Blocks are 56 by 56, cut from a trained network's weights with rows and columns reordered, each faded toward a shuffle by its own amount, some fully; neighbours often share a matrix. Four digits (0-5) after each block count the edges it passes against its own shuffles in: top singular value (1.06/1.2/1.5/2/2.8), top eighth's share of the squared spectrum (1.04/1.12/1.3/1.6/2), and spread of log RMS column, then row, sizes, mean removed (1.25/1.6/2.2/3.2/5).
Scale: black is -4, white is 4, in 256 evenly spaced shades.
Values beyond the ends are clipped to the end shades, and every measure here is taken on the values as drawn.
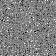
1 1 0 1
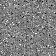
0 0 0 0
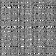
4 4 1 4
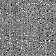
2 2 0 1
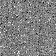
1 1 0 0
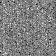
1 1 0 0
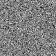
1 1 0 0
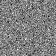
0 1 0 0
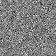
0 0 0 0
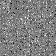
1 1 0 1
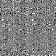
2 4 0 3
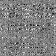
2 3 0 3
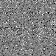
1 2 0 1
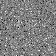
0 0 0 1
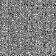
2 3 0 2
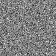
0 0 0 0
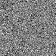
1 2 1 0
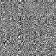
3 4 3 2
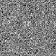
3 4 2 1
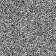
2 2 0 0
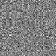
3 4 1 2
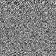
3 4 0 2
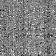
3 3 0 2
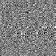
3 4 1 2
